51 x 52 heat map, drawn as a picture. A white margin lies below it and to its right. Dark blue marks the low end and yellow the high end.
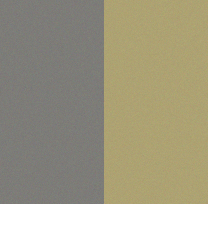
The table splits into one row of 2 panels. Panel 1,1: middling, flat. Panel 1,2: high, flat.
